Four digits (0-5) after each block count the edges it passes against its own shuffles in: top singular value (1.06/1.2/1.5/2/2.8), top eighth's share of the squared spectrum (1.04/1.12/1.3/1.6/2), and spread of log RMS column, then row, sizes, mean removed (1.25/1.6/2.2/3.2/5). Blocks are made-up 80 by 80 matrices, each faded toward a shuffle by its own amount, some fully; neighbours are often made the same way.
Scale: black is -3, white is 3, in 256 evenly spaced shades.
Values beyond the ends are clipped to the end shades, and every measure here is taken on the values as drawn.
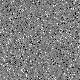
2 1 0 0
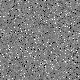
0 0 0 0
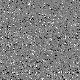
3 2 0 1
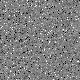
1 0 0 0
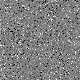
2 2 0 1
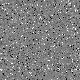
2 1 0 1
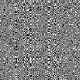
4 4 3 2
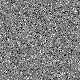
0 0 0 0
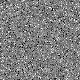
2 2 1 0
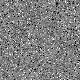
1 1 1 0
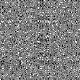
4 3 2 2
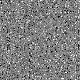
3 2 1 0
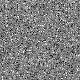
2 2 0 0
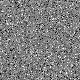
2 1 0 0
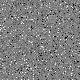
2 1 0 0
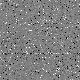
2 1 0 0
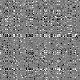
5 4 3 3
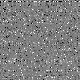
4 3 1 2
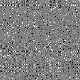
4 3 1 2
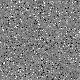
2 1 0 0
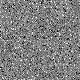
0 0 0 0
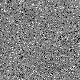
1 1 0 0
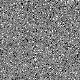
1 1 2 0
